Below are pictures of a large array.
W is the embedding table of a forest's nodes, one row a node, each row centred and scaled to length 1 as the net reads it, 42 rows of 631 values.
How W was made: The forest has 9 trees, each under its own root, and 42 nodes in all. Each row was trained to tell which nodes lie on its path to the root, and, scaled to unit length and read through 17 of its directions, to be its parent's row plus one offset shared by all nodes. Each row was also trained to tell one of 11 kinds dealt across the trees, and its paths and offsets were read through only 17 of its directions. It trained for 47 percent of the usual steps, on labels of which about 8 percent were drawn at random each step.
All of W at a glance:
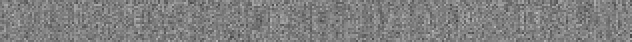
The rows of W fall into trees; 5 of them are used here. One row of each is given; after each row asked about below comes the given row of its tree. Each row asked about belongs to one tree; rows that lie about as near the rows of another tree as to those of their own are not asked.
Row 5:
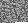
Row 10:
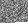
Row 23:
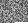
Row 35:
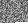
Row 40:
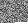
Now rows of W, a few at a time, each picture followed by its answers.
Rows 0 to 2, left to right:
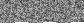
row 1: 10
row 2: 10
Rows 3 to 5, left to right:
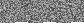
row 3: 10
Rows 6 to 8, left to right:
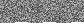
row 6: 35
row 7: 23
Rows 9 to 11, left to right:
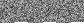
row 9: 5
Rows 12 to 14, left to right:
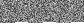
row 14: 35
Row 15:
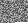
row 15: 23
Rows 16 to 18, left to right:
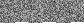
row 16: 10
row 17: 23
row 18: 23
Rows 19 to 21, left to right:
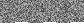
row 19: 40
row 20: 23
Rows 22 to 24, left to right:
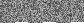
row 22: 35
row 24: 40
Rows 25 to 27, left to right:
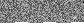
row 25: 40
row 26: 23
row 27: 23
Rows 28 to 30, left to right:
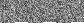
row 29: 10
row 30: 5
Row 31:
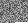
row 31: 23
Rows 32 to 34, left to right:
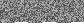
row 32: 5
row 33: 5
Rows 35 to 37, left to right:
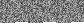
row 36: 5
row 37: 35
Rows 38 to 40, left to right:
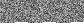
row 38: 10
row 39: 23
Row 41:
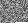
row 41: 10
